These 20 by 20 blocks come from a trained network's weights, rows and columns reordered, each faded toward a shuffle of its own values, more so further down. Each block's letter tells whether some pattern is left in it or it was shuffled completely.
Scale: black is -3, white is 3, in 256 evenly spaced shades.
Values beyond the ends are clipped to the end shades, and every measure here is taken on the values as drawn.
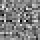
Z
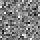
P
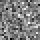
P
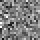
Z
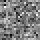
Z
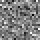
P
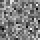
P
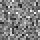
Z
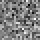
P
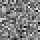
P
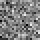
P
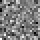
Z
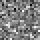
P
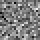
P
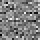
Z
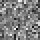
Z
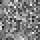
P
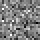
P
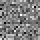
P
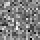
P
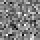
Z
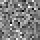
P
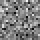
Z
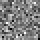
P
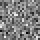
P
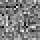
Z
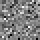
P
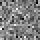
P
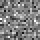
P
